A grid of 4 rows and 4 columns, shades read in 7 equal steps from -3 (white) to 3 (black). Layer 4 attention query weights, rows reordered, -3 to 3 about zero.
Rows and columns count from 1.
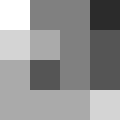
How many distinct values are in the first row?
3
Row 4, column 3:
-1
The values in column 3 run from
-1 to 0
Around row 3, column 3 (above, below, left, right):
0 -1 1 1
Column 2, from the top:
0 -1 1 -1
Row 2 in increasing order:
-2 -1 0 1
